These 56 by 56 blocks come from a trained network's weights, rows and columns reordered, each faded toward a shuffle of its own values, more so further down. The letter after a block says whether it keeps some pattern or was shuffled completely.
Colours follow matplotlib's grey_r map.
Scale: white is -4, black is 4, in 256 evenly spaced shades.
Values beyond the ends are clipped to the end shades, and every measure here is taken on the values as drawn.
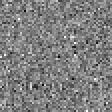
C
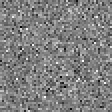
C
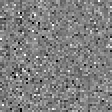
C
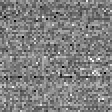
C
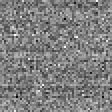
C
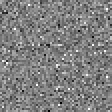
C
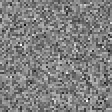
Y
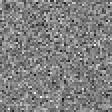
Y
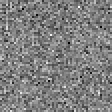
Y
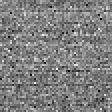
C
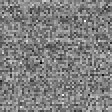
C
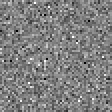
C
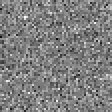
Y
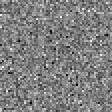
Y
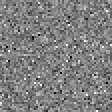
Y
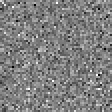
C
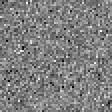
Y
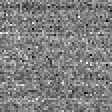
C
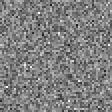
Y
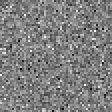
Y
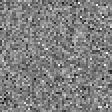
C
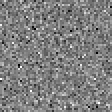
Y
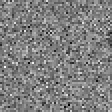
C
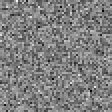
Y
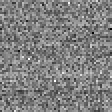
C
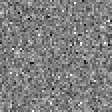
C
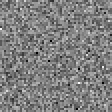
Y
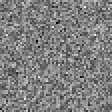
Y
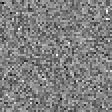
Y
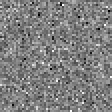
Y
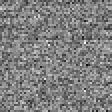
C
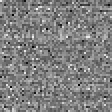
C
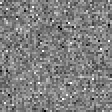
Y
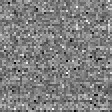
C
